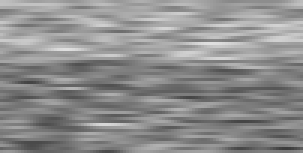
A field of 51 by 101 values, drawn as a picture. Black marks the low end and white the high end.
Grain: streaks across. Seam: horizontal, 40% of the way down, the top part higher. Histogram: bell-shaped.
